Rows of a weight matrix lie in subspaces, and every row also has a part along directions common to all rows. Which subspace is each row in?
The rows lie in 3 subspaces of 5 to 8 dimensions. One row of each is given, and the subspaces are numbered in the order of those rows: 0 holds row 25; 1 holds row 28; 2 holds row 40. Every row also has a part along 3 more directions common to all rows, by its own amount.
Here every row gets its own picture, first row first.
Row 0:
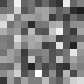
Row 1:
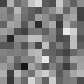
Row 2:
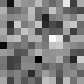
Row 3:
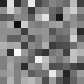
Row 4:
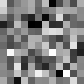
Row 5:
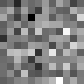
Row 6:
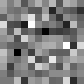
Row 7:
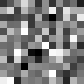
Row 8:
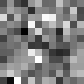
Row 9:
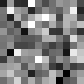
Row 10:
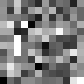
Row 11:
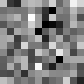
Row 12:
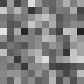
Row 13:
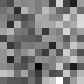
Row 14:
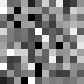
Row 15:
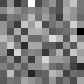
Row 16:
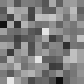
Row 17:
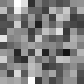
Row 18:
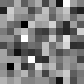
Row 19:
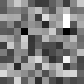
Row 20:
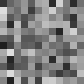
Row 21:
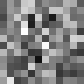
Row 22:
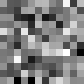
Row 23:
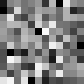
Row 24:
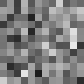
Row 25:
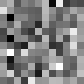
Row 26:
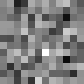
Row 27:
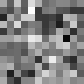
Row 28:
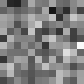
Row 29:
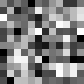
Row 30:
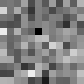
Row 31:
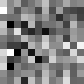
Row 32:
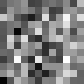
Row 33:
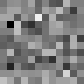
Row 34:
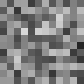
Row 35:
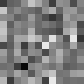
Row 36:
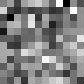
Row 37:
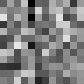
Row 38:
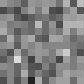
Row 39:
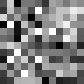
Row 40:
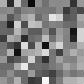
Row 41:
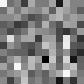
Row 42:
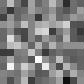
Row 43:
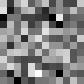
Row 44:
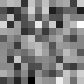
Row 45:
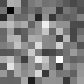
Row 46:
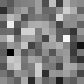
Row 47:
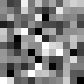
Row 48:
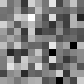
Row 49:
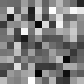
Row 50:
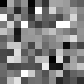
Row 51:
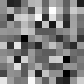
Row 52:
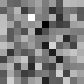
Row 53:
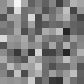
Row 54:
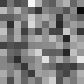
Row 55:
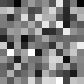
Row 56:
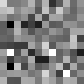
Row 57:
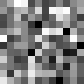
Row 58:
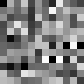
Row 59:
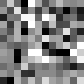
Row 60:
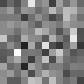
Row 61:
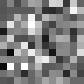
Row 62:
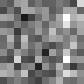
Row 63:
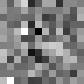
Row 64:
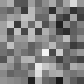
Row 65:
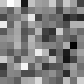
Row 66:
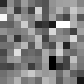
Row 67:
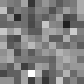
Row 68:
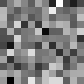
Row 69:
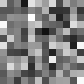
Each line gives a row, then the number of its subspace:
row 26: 1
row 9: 2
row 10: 0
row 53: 1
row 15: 2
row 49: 1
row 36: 0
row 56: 0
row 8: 2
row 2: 2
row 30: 2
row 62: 1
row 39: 2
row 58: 0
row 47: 0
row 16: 2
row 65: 1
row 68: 2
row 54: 2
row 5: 1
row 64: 1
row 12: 2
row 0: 0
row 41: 0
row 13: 1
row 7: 2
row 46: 0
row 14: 0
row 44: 1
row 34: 2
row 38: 1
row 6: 0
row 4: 0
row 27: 2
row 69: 1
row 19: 1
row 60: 2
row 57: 1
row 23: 0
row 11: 0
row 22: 1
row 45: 0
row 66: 0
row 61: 0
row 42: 0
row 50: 0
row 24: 0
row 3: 2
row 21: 2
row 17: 1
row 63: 2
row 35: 2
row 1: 2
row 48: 1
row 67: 2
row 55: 1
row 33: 0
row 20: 2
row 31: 0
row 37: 2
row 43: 0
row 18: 0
